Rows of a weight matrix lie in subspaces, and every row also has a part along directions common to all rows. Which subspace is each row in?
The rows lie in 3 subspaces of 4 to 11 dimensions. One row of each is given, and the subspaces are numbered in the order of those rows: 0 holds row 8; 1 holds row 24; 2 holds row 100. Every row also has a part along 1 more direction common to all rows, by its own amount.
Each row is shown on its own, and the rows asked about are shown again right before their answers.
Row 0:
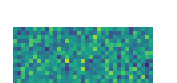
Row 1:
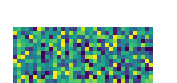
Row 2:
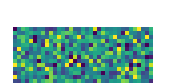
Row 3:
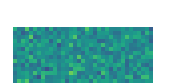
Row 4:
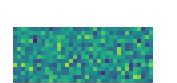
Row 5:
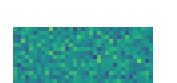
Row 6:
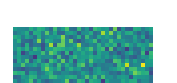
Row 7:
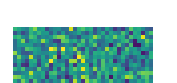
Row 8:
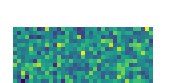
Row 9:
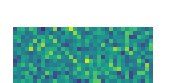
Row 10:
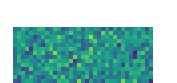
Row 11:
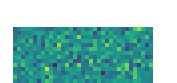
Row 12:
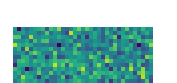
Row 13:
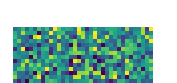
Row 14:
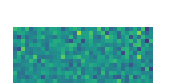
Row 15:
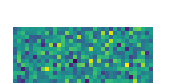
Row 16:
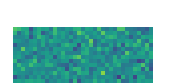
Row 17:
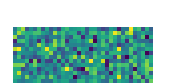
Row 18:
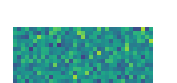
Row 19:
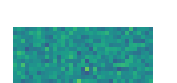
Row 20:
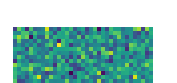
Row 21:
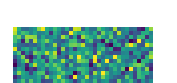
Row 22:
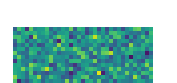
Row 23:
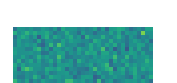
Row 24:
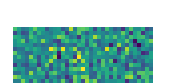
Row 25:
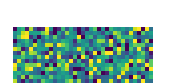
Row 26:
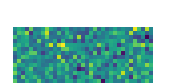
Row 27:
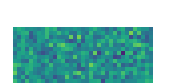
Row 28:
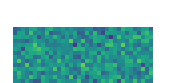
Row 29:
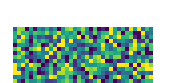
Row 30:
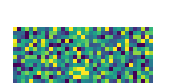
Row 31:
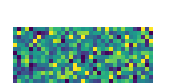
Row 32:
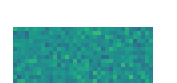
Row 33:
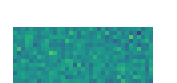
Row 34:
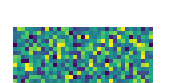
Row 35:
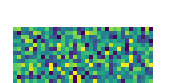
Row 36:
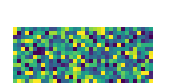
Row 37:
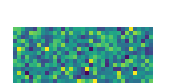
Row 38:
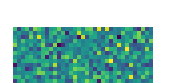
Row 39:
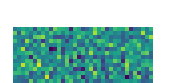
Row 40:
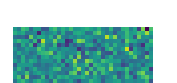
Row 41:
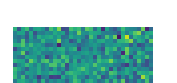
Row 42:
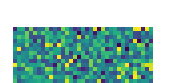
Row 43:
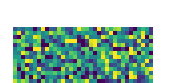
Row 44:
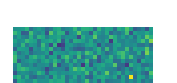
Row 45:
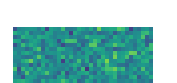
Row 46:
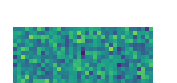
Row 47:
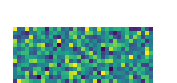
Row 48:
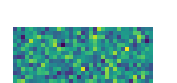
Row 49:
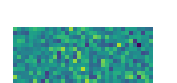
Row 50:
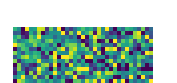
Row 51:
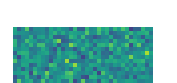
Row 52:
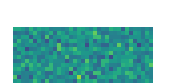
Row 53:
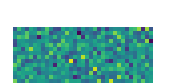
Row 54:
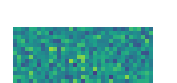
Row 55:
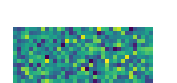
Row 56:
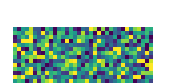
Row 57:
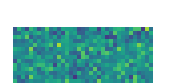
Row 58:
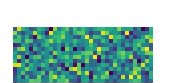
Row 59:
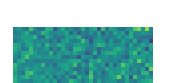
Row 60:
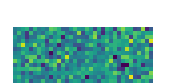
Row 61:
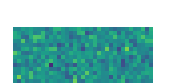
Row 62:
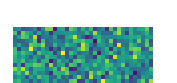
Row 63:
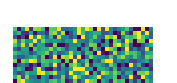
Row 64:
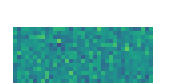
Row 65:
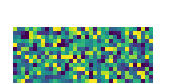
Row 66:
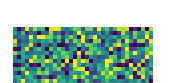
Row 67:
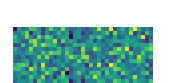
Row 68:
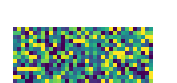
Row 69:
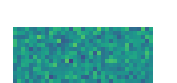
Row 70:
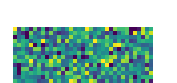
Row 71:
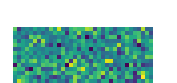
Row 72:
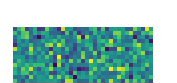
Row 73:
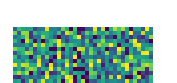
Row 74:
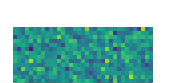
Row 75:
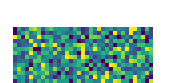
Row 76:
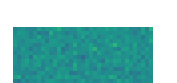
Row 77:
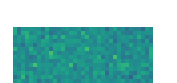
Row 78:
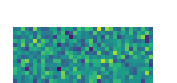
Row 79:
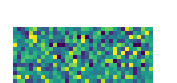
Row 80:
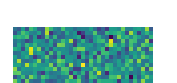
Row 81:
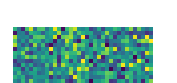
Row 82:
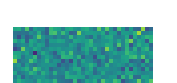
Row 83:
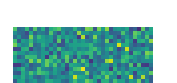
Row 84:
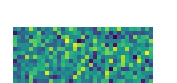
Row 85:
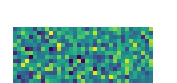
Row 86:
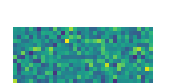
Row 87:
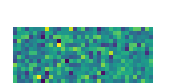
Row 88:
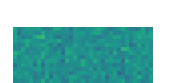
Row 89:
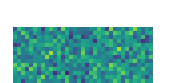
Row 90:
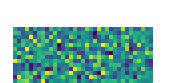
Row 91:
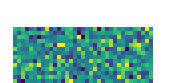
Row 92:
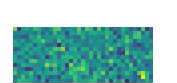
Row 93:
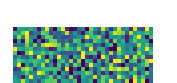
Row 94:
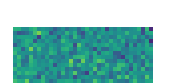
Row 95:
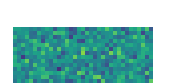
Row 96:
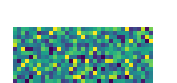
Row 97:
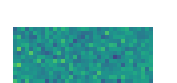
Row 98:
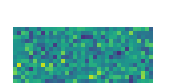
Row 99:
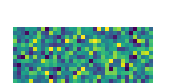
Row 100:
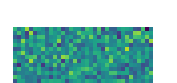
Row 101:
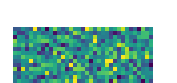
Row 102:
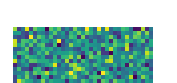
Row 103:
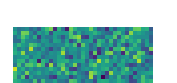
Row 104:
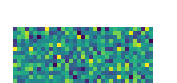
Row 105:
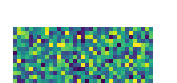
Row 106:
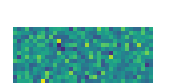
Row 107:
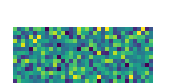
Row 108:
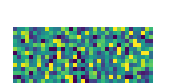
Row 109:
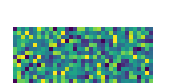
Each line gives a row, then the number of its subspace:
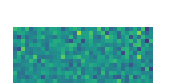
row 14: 2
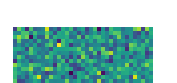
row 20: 1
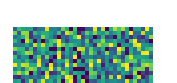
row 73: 1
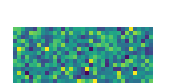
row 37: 0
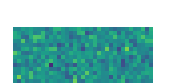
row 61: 1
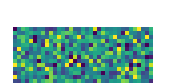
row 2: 2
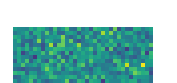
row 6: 2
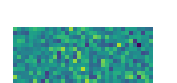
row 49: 1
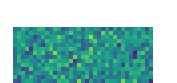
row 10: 2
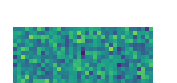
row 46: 0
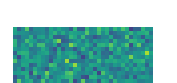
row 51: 1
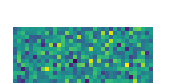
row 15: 2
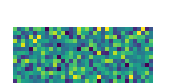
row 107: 0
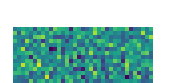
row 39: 1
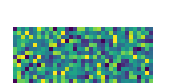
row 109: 0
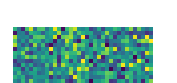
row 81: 0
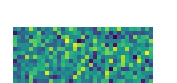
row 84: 0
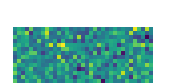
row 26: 2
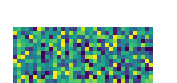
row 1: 0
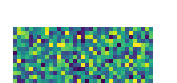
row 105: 2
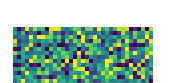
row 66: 0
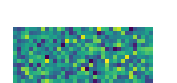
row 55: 0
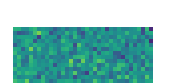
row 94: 1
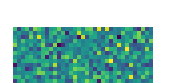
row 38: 0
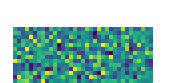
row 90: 1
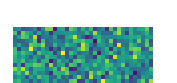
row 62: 2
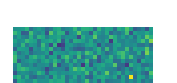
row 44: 2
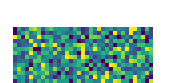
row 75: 0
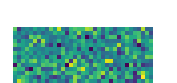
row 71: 2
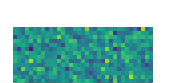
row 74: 0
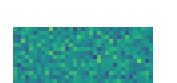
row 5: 2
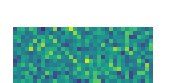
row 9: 0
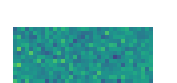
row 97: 2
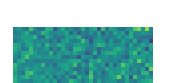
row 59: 2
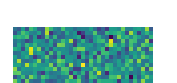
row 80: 2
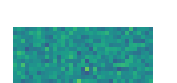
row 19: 0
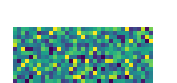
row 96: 1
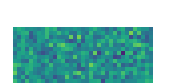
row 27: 2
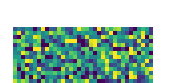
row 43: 0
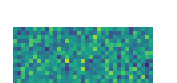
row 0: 0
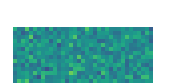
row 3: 1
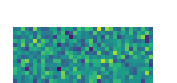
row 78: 0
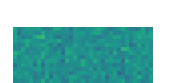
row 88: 1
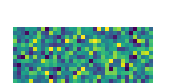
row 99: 0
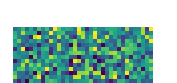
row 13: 1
